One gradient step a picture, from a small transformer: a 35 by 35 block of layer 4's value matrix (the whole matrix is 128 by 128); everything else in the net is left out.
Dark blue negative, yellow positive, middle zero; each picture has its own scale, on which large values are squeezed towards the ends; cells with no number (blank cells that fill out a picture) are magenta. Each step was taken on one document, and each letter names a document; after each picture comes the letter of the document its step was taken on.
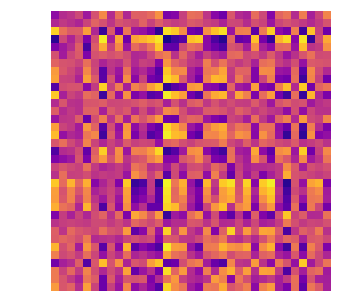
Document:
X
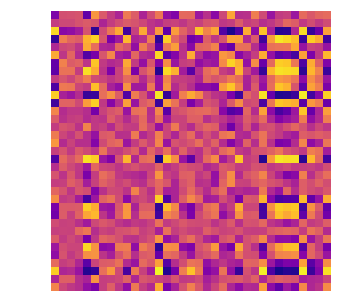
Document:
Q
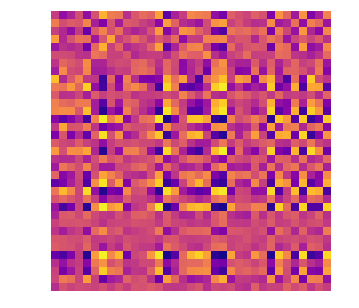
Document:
X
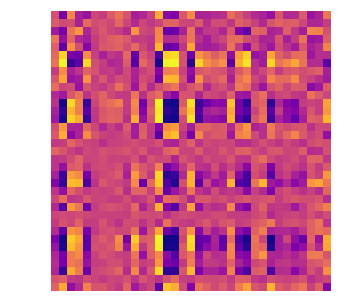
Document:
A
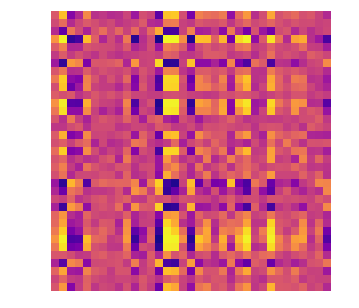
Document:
A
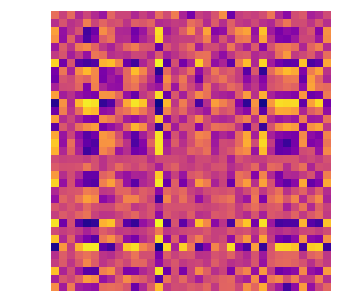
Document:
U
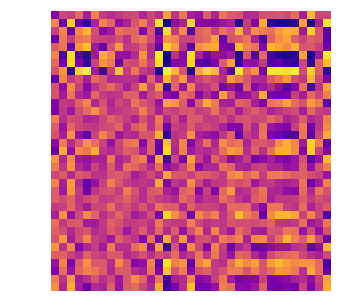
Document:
Q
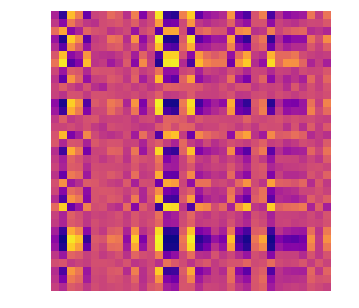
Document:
A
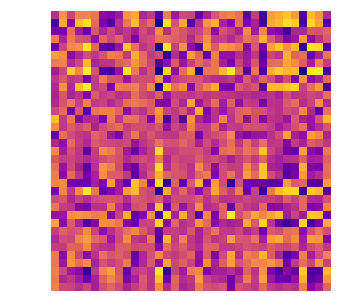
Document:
Q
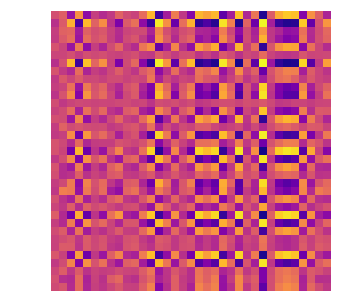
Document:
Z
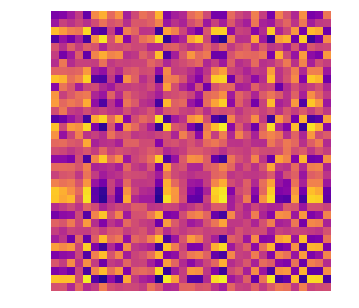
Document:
X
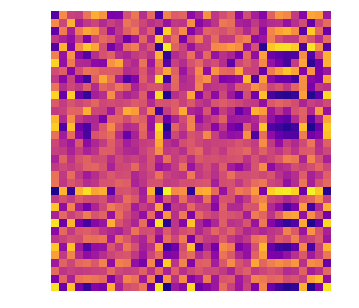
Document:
Q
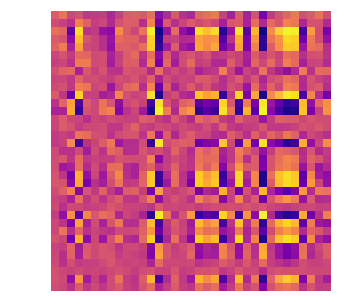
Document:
Z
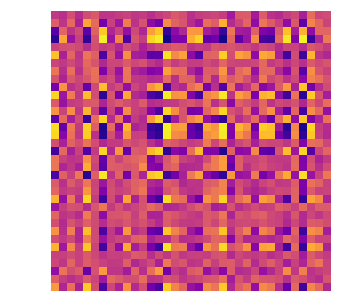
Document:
X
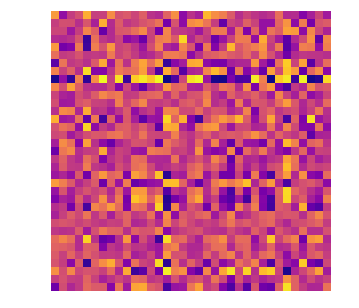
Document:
X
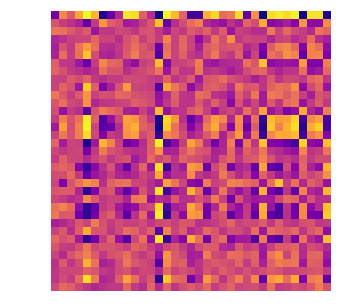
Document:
U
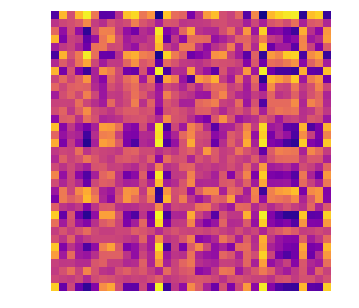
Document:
U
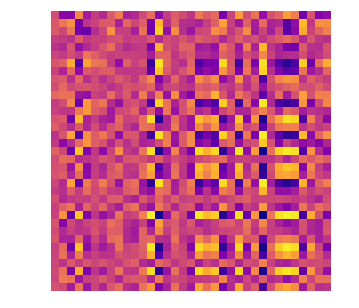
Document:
Z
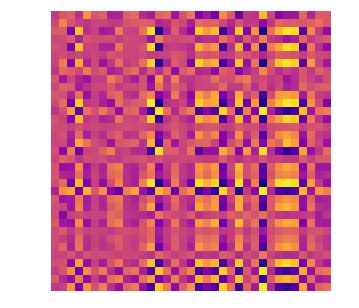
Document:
Z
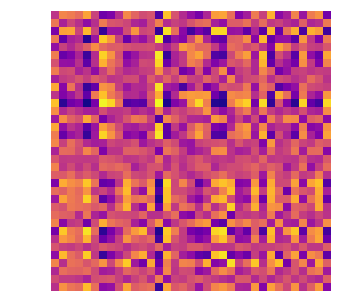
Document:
U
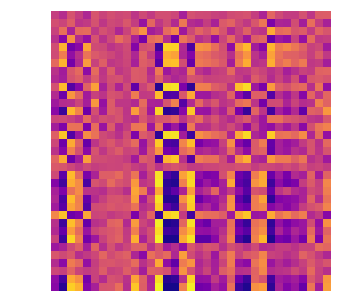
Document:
A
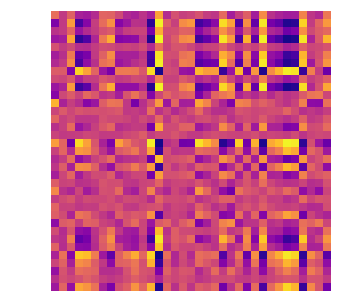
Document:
Z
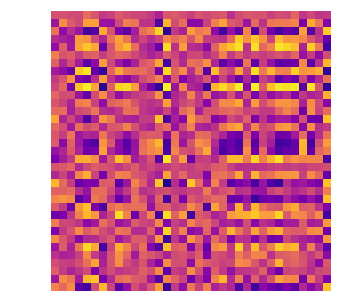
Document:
Q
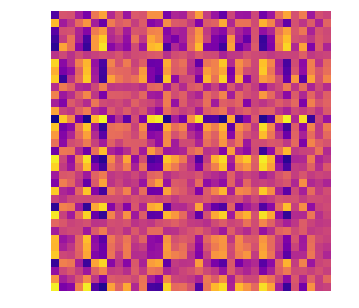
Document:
X
